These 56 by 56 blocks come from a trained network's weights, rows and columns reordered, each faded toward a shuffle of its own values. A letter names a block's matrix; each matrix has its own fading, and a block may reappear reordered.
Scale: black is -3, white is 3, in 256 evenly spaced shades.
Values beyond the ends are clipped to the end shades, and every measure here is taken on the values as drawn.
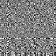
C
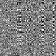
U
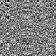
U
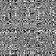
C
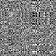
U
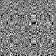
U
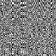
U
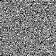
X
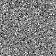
X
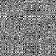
C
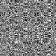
U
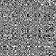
C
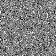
X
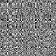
U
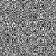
U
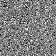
X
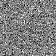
X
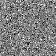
X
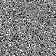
X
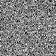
X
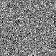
X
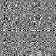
C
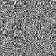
U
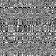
C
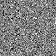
X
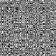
C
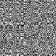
U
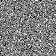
X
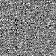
X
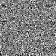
X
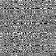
C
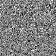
X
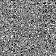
X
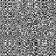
U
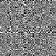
C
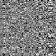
U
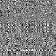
C
